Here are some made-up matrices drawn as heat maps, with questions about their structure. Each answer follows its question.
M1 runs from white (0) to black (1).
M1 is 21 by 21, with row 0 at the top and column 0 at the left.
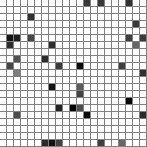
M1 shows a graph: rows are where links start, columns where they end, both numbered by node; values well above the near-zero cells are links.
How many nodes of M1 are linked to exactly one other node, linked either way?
2
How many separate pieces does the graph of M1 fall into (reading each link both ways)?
1
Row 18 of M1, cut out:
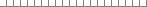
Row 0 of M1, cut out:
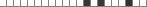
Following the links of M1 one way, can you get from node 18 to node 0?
no
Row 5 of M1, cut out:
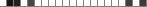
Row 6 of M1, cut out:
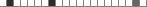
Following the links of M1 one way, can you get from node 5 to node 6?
yes
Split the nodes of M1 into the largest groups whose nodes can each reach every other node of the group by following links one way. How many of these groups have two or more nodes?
0
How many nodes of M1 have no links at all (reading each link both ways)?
0
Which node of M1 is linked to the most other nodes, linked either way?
node 20
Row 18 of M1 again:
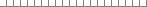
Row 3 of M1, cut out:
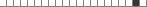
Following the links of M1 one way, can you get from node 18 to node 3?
no
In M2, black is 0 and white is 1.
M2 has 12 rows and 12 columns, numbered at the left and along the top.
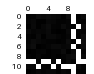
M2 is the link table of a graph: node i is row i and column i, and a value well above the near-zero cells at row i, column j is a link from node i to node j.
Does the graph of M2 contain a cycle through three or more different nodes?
no
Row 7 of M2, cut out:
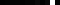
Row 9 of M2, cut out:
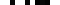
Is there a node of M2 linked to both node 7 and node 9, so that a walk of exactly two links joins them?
yes
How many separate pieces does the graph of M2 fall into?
1
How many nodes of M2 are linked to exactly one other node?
10
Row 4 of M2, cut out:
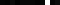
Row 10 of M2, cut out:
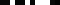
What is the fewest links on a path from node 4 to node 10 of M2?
2
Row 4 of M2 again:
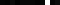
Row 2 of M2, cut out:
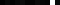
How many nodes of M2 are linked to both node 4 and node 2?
0
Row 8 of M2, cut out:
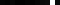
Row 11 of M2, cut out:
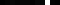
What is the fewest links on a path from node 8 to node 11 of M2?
3
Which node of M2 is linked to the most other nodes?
node 9
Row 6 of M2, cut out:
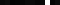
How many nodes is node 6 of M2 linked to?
1
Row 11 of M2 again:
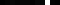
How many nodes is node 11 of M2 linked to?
1
